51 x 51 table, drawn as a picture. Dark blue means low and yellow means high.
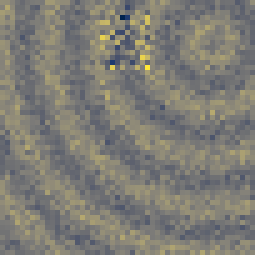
Rings: centred on the top right. Mirror symmetry: none. Odd patch: rougher, in the top middle. Roughest part: top middle. Slope: none.
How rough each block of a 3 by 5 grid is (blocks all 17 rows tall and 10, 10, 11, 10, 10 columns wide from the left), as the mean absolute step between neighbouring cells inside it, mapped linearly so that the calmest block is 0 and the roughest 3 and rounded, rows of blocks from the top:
0 0 3 0 0 / 0 0 0 0 0 / 0 0 0 0 0
